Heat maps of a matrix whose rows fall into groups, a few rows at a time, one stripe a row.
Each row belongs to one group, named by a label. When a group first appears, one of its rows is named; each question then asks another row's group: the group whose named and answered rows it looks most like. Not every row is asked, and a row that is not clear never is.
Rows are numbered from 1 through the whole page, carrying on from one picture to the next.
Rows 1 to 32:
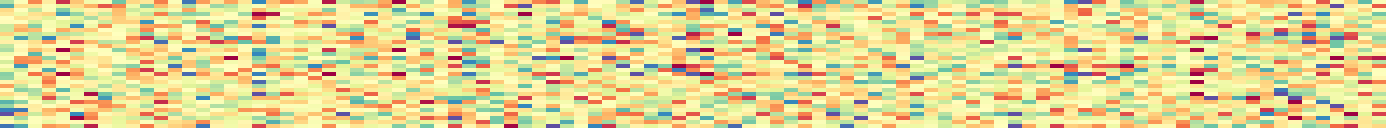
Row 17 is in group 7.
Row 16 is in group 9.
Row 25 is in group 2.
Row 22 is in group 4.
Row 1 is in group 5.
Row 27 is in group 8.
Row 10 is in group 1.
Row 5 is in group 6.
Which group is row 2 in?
8
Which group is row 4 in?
2
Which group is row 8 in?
9
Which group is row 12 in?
8
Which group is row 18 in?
1
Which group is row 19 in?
5
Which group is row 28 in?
7
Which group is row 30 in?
4
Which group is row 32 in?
7
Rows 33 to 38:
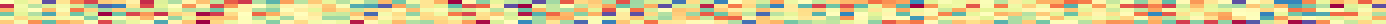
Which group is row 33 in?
1
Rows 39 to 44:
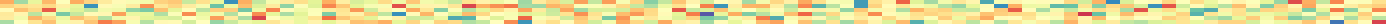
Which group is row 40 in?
6
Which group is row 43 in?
2
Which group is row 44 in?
8
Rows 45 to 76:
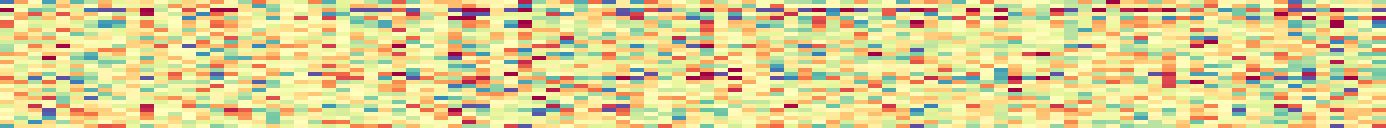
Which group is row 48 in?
9
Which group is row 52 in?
5
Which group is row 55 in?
1
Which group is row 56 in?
5
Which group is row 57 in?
8
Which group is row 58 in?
6
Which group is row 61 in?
2
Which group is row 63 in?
6
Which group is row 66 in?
2
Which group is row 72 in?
1
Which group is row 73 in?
1
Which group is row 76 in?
8
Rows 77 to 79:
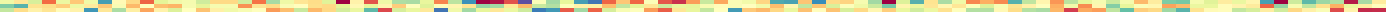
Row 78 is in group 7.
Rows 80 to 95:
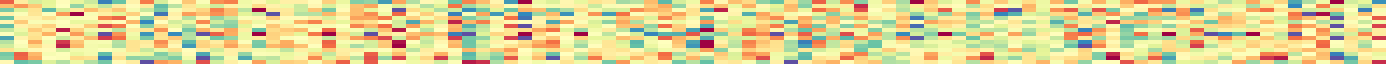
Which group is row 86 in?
8
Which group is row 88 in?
2
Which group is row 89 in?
8
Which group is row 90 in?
5
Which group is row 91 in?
5
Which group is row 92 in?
6
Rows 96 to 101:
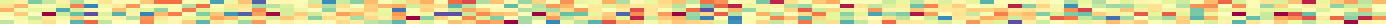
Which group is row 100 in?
9
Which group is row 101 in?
7
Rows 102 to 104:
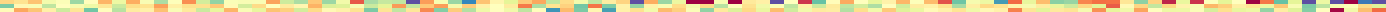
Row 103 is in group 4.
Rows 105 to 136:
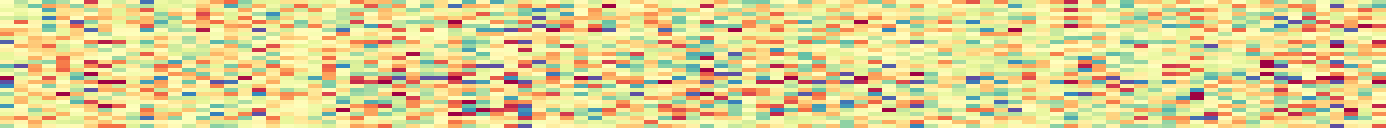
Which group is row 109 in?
1
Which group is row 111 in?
1
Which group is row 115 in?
8
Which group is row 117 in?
2
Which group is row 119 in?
5
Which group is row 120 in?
1
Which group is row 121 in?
7
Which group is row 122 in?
5
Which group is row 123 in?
7
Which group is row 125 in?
8
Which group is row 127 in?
6
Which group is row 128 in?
5
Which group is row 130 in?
7
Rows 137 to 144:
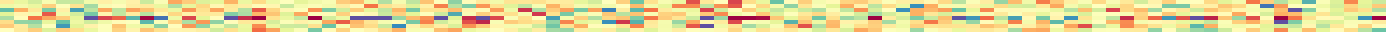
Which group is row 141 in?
6
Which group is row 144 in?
6
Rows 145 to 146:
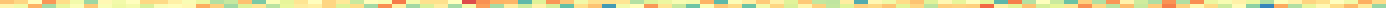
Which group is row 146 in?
2
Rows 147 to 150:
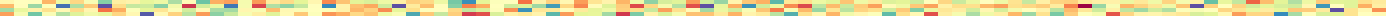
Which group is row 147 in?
2
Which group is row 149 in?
8
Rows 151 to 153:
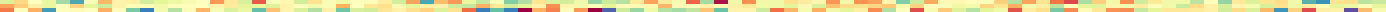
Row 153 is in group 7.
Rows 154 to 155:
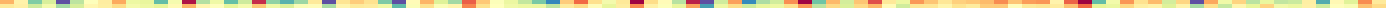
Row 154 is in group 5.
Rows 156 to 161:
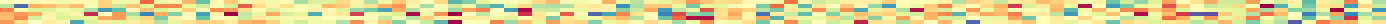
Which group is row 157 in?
7
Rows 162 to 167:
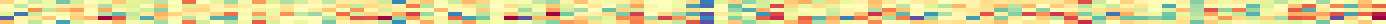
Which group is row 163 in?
9
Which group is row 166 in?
8
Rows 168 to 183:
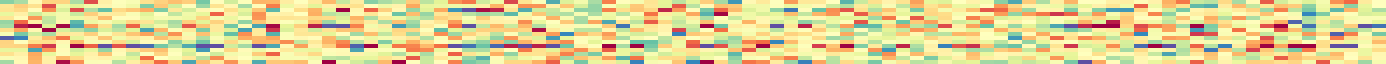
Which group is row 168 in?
7
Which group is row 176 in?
1
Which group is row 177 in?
7
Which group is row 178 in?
2
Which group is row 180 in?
2
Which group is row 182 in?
9
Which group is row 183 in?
5
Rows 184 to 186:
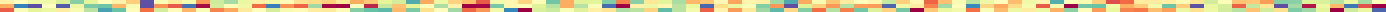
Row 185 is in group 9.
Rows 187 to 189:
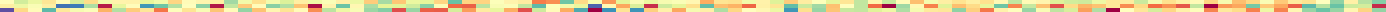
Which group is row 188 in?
6
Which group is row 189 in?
4
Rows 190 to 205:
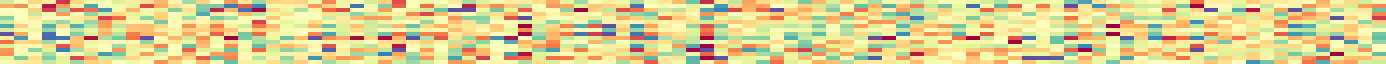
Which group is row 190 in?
5
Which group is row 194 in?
8
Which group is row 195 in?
6
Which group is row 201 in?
5
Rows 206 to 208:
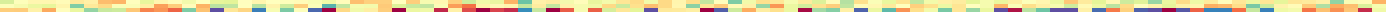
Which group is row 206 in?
8
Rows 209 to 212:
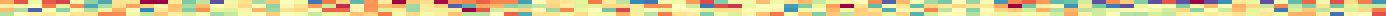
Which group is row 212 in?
8
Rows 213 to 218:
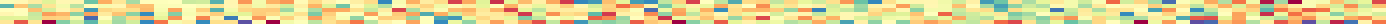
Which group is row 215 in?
6
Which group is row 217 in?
1
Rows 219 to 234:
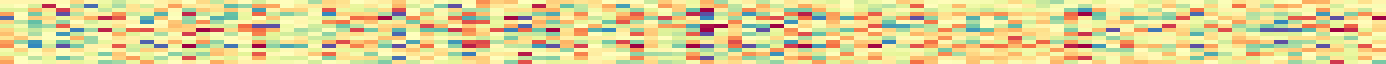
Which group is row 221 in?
5
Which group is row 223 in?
8
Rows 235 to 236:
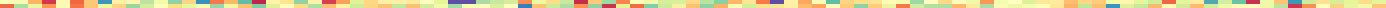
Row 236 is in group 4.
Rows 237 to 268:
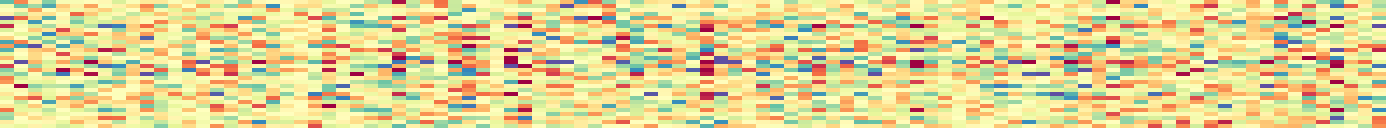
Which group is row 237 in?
4
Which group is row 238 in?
1
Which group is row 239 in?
9
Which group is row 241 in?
4
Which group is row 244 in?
5
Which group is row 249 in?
8
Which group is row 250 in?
5
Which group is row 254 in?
5
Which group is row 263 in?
2
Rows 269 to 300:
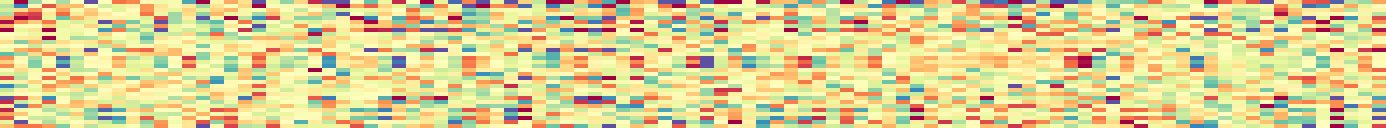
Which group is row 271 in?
9
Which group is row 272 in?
9
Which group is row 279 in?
7
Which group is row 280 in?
2
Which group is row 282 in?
7
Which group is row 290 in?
7
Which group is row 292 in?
6
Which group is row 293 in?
4
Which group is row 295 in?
7
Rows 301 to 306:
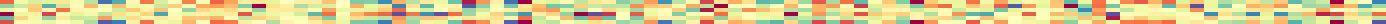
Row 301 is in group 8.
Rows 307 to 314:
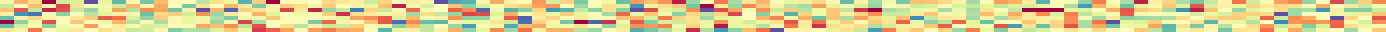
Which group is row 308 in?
5
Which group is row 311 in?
8
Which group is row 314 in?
2
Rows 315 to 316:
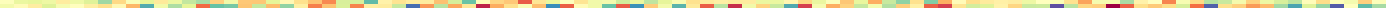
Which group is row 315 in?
2
